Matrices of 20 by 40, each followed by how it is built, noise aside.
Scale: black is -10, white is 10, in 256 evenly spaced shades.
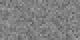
noise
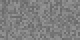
noise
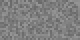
noise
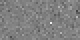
noise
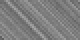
Toeplitz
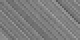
Toeplitz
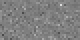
noise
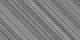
Toeplitz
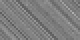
Toeplitz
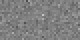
noise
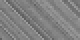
Toeplitz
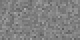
noise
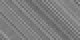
Toeplitz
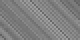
Toeplitz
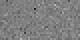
noise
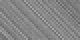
Toeplitz
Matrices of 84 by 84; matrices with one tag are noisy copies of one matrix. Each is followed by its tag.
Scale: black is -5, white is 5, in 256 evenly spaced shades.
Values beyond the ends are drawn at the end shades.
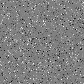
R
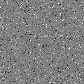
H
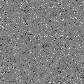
H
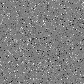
R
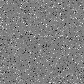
H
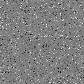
H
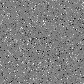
R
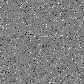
H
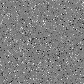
R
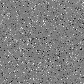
R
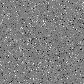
R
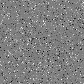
R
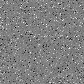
H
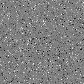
R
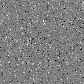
R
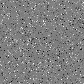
R
